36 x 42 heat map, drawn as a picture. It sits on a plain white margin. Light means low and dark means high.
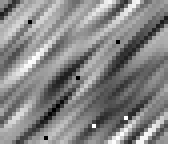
Neither half mirrors the other. Six lone cells stand out: four far higher and two far lower than their neighbours. Streaks slant up to the right. The values follow a bell shape.
